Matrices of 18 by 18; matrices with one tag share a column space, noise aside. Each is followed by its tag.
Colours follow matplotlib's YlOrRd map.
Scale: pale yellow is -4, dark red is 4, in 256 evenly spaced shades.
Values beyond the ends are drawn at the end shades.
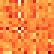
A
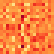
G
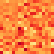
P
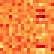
G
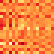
P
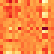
A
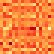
P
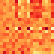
A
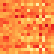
G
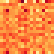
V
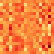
G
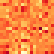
A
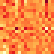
A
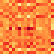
P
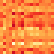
P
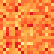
P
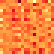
V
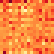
V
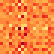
P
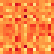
G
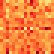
A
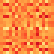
P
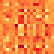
G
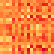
G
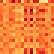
V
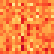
G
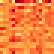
V
